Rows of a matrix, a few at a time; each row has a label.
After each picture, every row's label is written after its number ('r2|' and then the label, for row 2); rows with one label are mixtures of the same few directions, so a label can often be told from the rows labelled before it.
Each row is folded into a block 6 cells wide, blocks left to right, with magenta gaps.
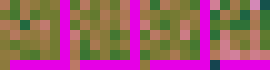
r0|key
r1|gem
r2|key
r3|gem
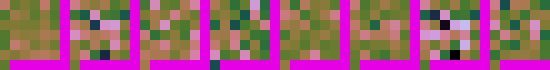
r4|gem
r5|key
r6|key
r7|gem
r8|key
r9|key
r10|key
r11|key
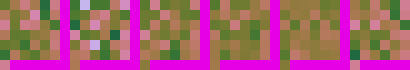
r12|gem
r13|key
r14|key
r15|key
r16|gem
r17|gem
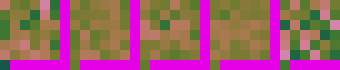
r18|gem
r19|gem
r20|key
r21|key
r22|gem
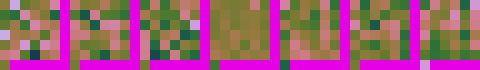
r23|key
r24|key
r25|gem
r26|gem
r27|gem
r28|key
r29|gem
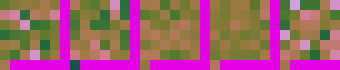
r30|key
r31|gem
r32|key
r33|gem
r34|key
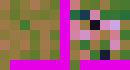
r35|key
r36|key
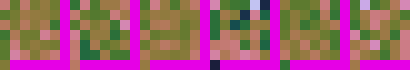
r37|gem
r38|gem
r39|key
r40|gem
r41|gem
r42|key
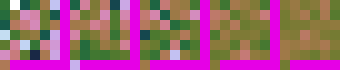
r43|key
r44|gem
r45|key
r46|key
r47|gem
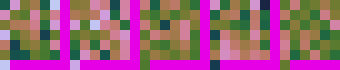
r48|gem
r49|gem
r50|key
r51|gem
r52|gem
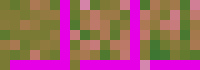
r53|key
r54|key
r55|gem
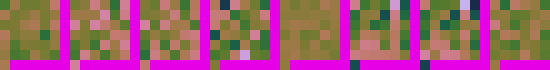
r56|gem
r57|gem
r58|gem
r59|key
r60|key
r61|gem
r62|gem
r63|key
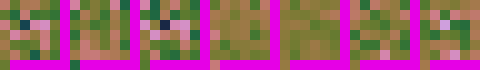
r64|key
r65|gem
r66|key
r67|gem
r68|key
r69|key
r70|key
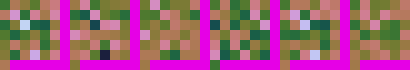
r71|key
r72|key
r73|key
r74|gem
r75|key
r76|key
